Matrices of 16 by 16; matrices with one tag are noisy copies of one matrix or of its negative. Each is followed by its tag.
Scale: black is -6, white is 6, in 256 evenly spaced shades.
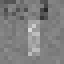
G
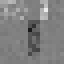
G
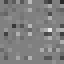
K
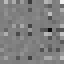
K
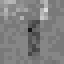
G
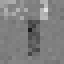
G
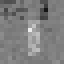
G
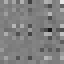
K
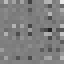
K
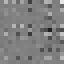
K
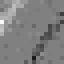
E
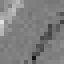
E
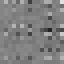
K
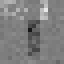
G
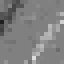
E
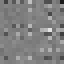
K
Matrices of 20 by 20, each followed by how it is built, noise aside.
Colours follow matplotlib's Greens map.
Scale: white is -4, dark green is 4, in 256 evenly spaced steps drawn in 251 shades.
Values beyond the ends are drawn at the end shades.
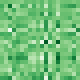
low rank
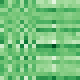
low rank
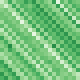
Toeplitz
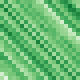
Toeplitz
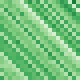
Toeplitz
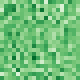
low rank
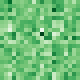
low rank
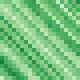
Toeplitz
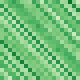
Toeplitz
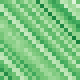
Toeplitz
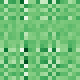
low rank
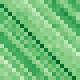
Toeplitz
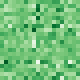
low rank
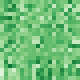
low rank
